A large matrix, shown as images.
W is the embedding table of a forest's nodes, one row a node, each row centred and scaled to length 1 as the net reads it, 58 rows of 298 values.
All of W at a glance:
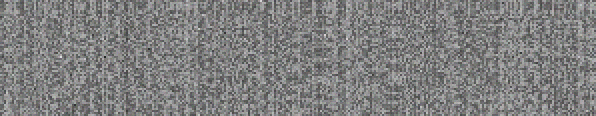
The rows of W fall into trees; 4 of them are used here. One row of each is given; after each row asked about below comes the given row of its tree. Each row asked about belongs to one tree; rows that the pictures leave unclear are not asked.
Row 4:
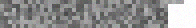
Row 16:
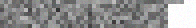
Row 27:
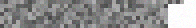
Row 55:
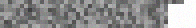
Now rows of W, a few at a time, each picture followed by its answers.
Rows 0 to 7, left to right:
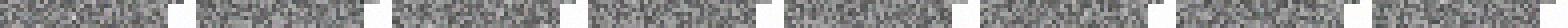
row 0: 27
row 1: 4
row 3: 4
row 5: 27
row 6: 27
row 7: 4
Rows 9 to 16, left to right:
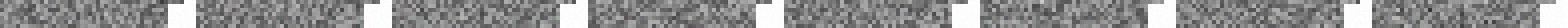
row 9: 55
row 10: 16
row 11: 16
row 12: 27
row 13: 16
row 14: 4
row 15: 16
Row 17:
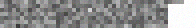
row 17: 4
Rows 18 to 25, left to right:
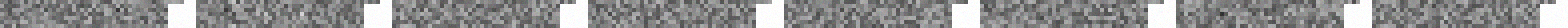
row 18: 4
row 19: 55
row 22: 16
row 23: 4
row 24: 27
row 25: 27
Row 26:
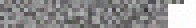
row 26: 16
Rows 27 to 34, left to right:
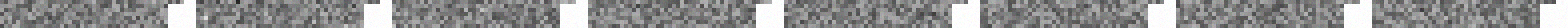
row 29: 4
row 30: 4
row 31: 16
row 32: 27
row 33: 27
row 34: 55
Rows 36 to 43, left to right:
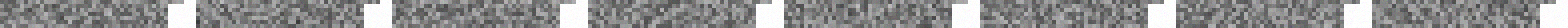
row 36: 4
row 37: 16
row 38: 4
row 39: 4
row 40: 4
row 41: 4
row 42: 16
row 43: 55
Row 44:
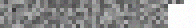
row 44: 27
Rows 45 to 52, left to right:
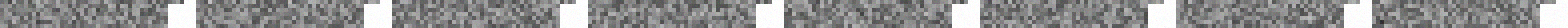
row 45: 55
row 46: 4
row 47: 27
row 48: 27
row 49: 27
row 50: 4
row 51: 4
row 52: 27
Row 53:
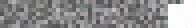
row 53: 27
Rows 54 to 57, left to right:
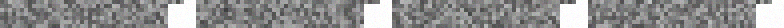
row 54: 27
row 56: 27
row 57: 27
